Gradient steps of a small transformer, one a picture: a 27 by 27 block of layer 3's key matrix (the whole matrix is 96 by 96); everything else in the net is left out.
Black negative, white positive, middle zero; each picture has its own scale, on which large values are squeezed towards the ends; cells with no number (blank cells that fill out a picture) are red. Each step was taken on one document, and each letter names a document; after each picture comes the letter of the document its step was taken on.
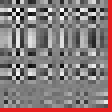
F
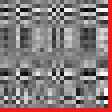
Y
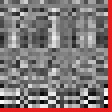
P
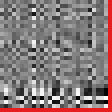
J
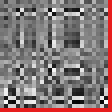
J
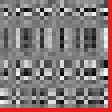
Y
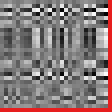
Y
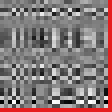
J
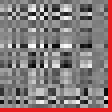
P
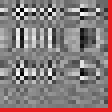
Y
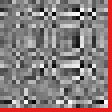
J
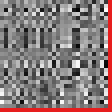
P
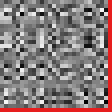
F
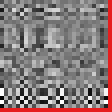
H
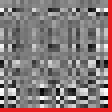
H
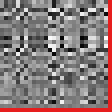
F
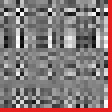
F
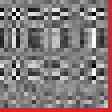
J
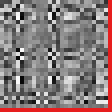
F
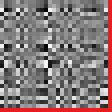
H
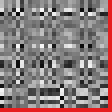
H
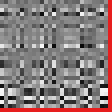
H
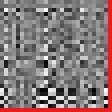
H
